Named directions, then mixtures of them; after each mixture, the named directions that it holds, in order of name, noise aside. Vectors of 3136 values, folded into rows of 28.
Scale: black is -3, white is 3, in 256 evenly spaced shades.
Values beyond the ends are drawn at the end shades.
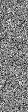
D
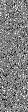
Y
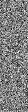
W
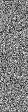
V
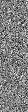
D, V, W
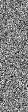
D, W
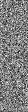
W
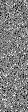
Y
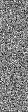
V, W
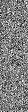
D, W, Y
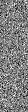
W, Y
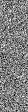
D, V, Y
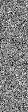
D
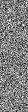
D, V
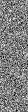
D, V, Y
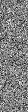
D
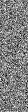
V, W, Y
